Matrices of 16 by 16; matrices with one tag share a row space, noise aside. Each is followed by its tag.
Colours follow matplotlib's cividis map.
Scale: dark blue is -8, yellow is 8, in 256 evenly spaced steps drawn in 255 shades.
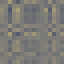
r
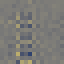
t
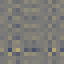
r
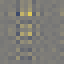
t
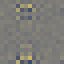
t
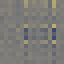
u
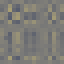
r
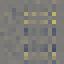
u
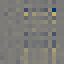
u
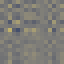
r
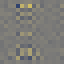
t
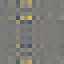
t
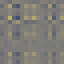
r
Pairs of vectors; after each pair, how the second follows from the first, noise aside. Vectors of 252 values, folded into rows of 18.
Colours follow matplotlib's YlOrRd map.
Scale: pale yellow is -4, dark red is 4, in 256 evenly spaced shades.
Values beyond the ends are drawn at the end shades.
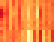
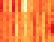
reversed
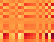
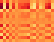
reversed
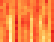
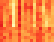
wrapped around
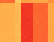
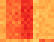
reversed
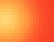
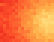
reversed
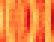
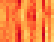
wrapped around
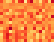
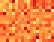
wrapped around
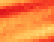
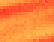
shrunk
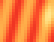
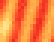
reversed
